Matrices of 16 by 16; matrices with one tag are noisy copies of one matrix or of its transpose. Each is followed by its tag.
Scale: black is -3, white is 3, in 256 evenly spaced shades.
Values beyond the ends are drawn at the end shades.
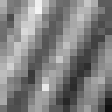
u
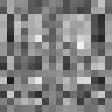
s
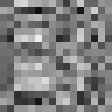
s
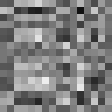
s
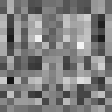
s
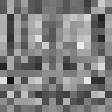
s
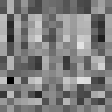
s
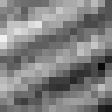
u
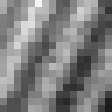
u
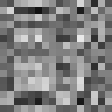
s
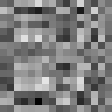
s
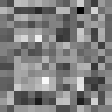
s
